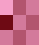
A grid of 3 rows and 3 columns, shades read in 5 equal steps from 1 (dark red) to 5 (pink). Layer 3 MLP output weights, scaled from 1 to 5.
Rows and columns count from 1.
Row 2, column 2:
4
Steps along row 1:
down up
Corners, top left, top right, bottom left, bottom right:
5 4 4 4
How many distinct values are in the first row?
3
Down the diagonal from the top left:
5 4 4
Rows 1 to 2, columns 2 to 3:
3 4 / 4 3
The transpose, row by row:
5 1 4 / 3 4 3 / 4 3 4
